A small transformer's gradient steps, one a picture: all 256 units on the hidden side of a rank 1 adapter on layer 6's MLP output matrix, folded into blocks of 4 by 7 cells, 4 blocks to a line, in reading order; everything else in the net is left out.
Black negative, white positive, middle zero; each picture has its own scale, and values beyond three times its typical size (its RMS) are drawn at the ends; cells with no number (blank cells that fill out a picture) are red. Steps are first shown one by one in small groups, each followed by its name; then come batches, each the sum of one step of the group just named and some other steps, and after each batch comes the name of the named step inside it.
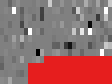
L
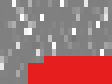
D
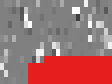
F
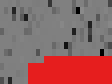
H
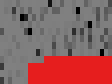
L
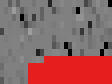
L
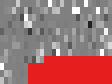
F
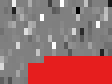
D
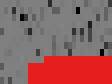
H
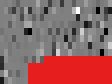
F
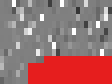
D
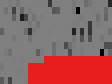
H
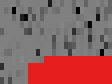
H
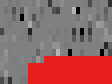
F
